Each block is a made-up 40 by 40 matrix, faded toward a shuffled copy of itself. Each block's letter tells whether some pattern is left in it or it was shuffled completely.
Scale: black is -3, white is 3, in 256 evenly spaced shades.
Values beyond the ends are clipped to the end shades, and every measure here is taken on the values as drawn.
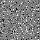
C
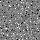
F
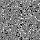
C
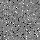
F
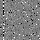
C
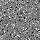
F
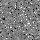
F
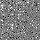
C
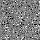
C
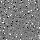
F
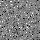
F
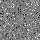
F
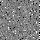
C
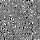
C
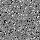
F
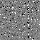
C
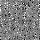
C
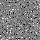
F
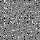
C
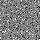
F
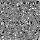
C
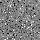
F
